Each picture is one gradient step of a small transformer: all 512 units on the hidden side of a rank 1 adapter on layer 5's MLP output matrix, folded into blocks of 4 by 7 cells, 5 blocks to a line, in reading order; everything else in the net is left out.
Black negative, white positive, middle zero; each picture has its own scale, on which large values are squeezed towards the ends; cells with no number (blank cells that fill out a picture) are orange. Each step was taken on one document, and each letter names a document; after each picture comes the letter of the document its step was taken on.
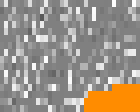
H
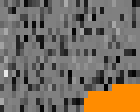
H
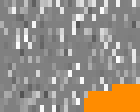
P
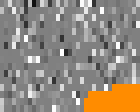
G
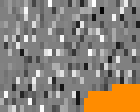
G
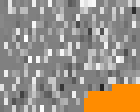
G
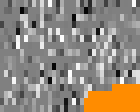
P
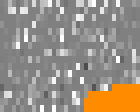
G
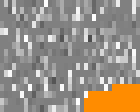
P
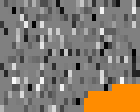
P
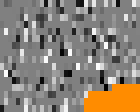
P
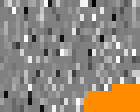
G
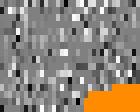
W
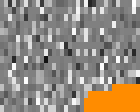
H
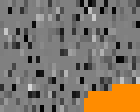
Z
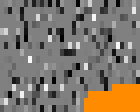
Z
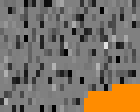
W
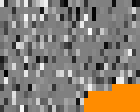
H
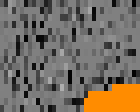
H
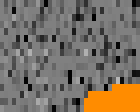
H
